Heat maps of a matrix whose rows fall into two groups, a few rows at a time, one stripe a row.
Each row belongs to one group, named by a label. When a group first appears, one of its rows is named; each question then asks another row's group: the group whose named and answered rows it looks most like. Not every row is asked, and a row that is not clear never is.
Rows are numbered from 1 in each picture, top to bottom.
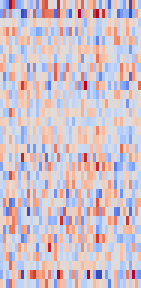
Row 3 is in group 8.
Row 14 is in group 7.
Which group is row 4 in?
8
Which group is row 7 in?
7
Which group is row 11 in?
7
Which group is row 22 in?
8
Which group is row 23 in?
7
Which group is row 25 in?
8
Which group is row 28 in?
8
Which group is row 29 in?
7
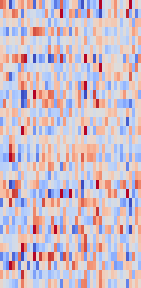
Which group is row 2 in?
8
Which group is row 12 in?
7
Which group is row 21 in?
7
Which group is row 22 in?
8
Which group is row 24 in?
7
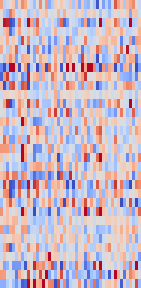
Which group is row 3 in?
7
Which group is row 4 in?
7
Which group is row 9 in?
7
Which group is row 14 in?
8
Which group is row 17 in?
8
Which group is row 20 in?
8
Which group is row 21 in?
7
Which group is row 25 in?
8
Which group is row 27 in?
8
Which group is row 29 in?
8
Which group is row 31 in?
7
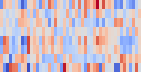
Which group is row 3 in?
7
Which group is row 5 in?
7
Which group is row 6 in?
7
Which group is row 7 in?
7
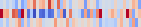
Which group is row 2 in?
8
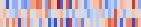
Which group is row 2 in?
7
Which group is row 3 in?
8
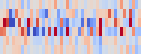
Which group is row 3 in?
7
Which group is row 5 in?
8
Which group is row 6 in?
8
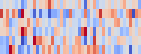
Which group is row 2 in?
8
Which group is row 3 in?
7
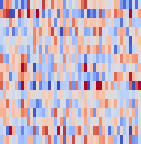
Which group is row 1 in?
7
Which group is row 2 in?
7
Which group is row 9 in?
7
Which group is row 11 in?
7
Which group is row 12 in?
8
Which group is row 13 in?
8
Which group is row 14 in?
7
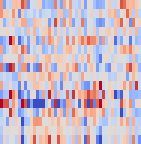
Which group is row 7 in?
8
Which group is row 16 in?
8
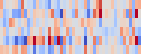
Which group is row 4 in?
8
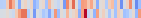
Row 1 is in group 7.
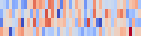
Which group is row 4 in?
7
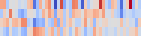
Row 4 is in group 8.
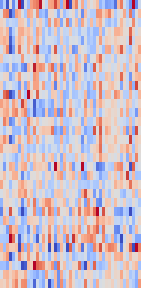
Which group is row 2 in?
7
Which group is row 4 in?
7
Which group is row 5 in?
7
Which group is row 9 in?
7
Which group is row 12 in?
8
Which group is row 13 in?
8
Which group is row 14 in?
7
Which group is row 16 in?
7
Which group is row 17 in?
8
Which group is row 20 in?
8
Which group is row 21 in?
7
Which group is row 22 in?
8
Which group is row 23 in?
8
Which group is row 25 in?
7
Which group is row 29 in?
7
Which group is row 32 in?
8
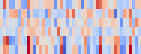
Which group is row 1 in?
7
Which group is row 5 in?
7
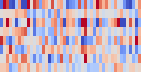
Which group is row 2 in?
8
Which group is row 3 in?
7
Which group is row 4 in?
8
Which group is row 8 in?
7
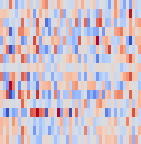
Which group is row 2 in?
7
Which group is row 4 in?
7
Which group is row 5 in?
7
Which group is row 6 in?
7
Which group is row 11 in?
7
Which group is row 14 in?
8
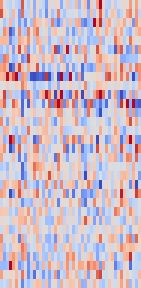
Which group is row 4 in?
7
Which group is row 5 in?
7
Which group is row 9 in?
8
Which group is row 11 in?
7
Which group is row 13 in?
8
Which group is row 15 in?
7
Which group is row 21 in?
8
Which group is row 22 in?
7
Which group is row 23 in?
8
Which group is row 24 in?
7
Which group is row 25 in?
8
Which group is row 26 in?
7
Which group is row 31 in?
8
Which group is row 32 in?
8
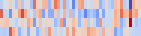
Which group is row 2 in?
7
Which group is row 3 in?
7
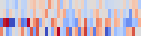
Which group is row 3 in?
7
